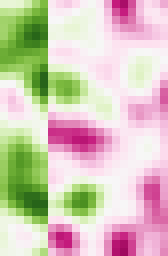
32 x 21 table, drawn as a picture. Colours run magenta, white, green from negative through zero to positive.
The ninth with the lowest average is the bottom right. The texture is blotchy. On average the colour sits 50% of the way up the scale. A vertical seam about 30% of the way across splits the table, and the left part is higher.
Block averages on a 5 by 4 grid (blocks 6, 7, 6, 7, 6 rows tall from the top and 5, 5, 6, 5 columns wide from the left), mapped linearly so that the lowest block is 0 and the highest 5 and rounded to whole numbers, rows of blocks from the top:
5311 / 4422 / 3111 / 5321 / 3110
